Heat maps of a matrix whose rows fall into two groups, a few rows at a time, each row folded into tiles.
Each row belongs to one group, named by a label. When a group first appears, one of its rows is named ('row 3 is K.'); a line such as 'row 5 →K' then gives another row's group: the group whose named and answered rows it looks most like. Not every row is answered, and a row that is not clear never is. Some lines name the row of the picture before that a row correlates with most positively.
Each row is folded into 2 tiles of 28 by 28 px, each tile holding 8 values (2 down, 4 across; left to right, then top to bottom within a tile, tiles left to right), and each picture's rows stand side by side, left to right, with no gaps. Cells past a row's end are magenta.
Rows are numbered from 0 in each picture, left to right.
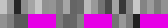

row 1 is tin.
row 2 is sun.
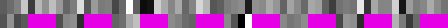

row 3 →tin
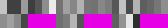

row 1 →sun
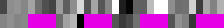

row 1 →sun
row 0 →tin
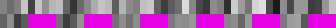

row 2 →tin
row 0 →sun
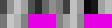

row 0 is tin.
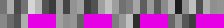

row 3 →sun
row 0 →tin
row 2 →sun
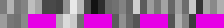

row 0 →tin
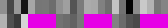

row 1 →tin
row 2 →tin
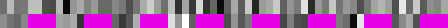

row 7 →sun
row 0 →tin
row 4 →sun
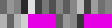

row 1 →sun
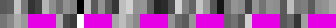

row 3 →tin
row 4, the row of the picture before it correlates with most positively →0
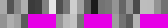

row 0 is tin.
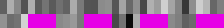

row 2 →sun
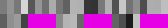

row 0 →sun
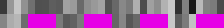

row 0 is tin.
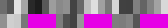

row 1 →tin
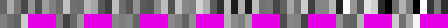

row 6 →tin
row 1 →tin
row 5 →sun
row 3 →tin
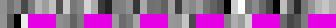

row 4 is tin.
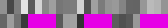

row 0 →sun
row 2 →tin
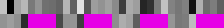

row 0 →sun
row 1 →sun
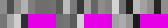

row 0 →sun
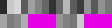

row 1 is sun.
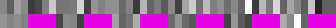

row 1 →sun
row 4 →sun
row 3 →sun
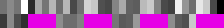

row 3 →tin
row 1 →tin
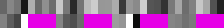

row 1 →tin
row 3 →tin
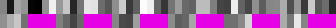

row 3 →tin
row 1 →tin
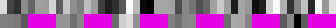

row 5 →sun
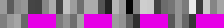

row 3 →sun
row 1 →tin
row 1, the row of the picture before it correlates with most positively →1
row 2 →tin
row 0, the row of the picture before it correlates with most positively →4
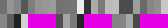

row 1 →sun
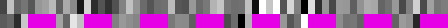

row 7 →sun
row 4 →sun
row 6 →tin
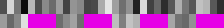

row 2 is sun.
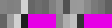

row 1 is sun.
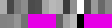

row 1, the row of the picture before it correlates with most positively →0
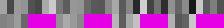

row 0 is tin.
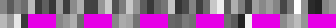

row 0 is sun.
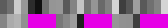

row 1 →sun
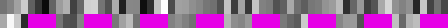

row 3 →tin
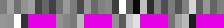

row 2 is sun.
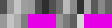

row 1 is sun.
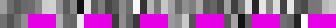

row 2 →sun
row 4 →sun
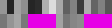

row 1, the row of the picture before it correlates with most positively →1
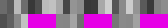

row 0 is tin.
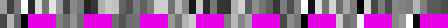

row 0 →sun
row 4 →tin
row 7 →sun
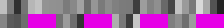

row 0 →tin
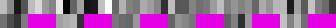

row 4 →sun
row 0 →tin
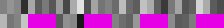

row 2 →tin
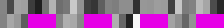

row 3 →tin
